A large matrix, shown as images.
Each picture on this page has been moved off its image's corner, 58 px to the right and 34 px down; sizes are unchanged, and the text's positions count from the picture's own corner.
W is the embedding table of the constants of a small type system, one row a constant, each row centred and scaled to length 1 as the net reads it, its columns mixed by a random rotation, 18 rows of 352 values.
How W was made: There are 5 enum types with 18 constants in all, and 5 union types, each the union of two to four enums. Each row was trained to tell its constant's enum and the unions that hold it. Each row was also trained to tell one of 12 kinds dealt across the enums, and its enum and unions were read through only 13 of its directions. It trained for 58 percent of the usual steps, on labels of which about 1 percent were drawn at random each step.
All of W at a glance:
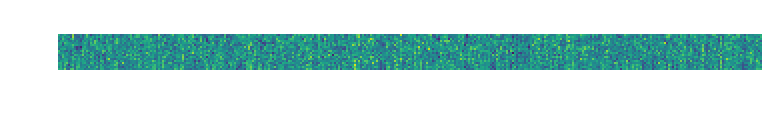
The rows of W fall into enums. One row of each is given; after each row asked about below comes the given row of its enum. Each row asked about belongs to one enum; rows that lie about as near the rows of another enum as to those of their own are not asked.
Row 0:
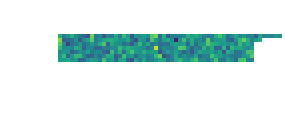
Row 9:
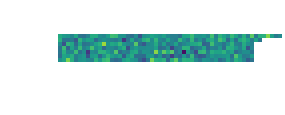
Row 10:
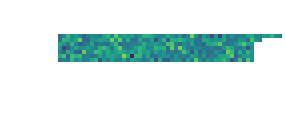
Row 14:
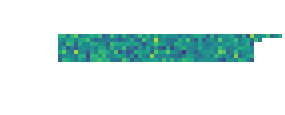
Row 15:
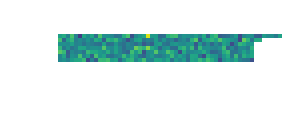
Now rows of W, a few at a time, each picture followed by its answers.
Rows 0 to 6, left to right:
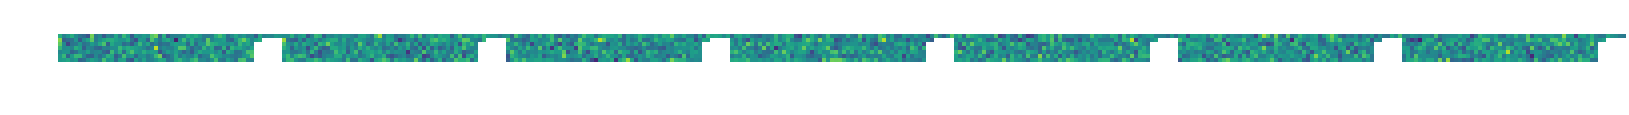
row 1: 9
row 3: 9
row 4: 14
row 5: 15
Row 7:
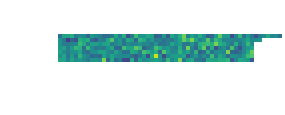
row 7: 0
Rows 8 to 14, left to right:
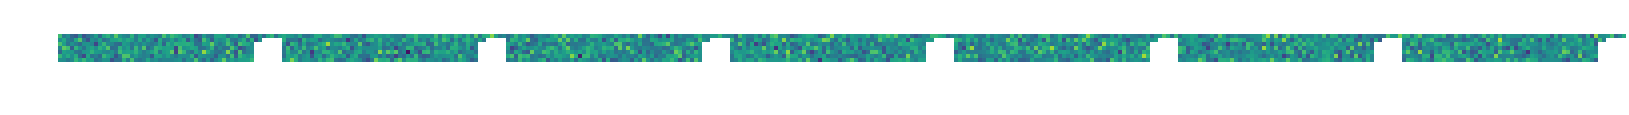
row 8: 10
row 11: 9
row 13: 15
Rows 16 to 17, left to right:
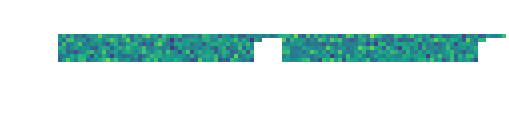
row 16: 15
